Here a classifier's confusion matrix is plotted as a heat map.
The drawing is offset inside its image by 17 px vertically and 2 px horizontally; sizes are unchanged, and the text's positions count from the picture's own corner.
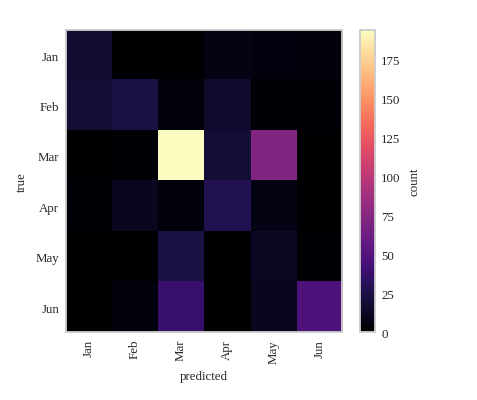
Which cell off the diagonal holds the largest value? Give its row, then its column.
Mar, May
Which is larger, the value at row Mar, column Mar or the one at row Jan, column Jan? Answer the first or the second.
the first
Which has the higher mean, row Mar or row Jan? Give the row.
Mar
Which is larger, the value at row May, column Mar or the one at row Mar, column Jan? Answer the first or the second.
the first
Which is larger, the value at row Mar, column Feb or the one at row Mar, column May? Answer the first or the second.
the second
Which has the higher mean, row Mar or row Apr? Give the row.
Mar
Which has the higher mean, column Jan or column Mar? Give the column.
Mar
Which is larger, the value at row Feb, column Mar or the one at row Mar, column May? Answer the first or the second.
the second
